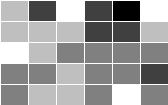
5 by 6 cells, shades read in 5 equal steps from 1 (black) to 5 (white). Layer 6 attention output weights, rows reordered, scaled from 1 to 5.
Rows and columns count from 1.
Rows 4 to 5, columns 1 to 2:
3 3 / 3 4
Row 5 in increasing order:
3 3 3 4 4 5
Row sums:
19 20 21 18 22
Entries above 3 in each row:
3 4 2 1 3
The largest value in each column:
5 4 5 3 5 5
